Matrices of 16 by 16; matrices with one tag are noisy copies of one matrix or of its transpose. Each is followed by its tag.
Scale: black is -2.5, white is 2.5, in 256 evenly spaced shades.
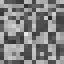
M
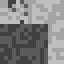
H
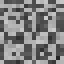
M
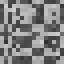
M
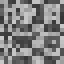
M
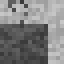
H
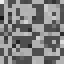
M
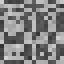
M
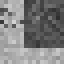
H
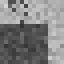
H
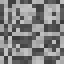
M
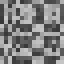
M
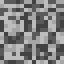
M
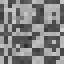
M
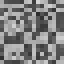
M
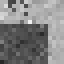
H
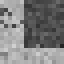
H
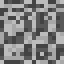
M
